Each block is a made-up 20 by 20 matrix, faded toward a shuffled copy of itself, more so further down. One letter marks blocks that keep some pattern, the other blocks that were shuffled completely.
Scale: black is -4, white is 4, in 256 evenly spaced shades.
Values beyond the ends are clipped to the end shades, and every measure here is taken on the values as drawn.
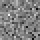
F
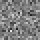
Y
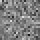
F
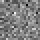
Y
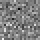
F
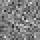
F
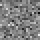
F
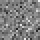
F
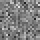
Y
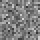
F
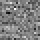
Y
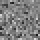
Y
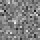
F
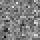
Y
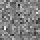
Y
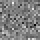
F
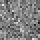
F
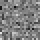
Y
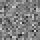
F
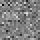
Y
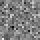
F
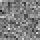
Y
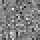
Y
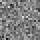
F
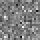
Y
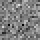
F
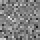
Y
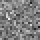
F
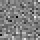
F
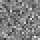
F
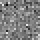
F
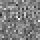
Y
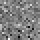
F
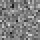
Y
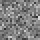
F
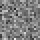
Y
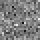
Y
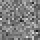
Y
